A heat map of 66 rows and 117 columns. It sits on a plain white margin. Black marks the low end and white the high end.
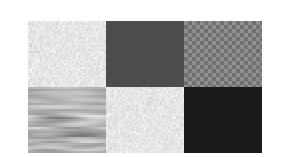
The table splits into 2 rows of 3 panels. Panel 1,1: very high, fine-grained, faint in contrast. Panel 1,2: low, flat. Panel 1,3: middling, checkered. Panel 2,1: high, streaked across. Panel 2,2: very high, fine-grained, faint in contrast. Panel 2,3: very low, flat.
